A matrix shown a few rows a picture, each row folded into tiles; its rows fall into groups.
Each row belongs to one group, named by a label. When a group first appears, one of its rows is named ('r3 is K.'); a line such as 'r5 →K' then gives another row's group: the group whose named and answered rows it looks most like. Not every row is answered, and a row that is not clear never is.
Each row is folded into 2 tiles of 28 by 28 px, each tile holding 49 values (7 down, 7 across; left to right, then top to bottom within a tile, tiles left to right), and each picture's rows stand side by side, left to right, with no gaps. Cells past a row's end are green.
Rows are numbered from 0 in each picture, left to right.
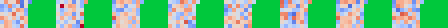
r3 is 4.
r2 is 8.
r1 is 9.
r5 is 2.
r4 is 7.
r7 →8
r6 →8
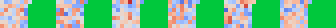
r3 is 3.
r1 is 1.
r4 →2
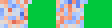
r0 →7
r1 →3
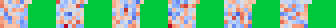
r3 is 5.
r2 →3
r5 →5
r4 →2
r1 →7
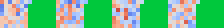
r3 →4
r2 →3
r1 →3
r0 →7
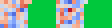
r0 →2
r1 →3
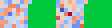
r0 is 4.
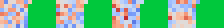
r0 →2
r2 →3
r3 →8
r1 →2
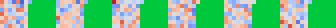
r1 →8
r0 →1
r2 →7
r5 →1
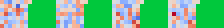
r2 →1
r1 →2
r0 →4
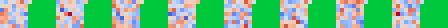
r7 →1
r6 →2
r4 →2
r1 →9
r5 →5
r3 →5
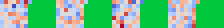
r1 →7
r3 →9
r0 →8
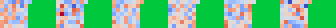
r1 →1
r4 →5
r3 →7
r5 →9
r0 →3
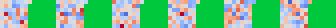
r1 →1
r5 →9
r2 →7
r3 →9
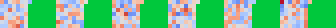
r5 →9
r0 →7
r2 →5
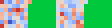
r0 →4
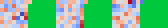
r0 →5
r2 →8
